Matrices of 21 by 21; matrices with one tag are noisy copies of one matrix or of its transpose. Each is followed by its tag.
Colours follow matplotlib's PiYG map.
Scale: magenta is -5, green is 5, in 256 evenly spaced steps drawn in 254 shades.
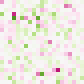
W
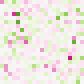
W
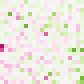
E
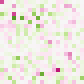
W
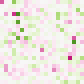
W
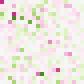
W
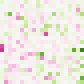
E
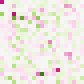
W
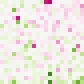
E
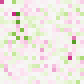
W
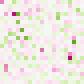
W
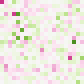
W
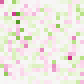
W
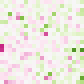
E
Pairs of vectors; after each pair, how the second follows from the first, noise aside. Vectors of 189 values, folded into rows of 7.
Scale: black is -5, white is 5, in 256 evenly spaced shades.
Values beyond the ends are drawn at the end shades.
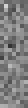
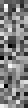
scaled up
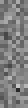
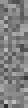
wrapped around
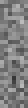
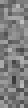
copied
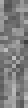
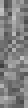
reversed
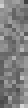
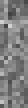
wrapped around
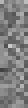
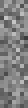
wrapped around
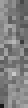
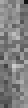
reversed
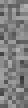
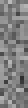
copied
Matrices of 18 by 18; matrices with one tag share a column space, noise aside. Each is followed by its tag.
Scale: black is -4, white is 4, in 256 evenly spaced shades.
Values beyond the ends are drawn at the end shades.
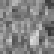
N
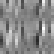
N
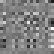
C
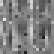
N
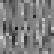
N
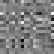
C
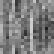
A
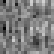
N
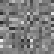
C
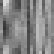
A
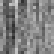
A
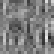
N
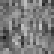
N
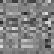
C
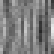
A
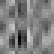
N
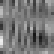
N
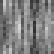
A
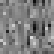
N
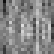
A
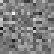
C
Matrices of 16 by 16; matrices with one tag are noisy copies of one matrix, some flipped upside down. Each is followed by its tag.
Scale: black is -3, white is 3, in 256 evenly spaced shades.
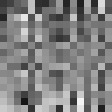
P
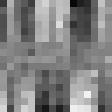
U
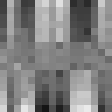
U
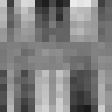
U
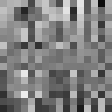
P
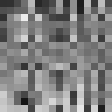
P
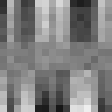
U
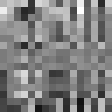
P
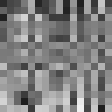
P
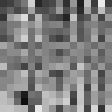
P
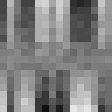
U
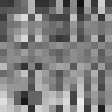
P
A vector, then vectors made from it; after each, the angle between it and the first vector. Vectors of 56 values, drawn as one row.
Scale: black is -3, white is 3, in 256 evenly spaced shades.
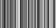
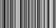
nearly parallel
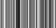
nearly opposite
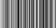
partly opposed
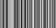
orthogonal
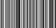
nearly opposite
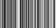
nearly parallel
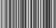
orthogonal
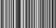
partly opposed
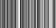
nearly parallel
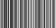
partly aligned
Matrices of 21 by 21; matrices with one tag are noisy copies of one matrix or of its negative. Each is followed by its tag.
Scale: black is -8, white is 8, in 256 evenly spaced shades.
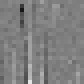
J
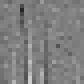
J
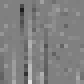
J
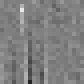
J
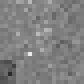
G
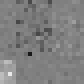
G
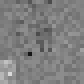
G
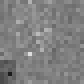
G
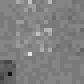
G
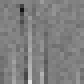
J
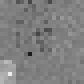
G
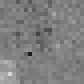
G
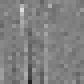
J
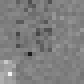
G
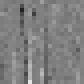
J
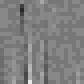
J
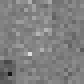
G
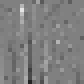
J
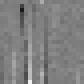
J
